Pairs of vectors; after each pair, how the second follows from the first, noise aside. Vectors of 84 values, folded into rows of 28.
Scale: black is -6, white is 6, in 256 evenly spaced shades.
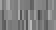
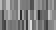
scaled up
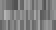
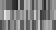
scaled up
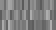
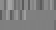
partly zeroed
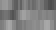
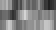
scaled up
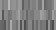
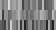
scaled up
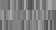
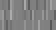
partly zeroed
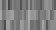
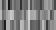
scaled up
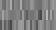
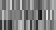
scaled up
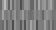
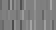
partly zeroed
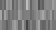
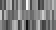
scaled up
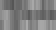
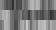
scaled up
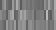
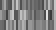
scaled up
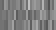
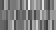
scaled up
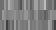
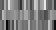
scaled up
